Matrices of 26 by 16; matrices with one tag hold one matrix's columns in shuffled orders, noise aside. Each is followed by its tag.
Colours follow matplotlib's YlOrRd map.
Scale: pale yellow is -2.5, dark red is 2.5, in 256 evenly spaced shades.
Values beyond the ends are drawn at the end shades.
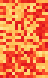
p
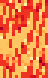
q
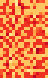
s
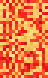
p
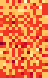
s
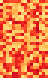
p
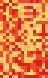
p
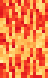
q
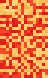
s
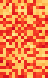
s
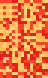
p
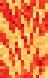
q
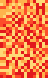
s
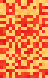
s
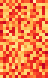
p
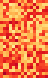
p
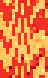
q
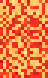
s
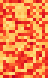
p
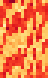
q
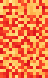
s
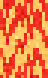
q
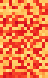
s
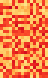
s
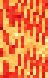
q
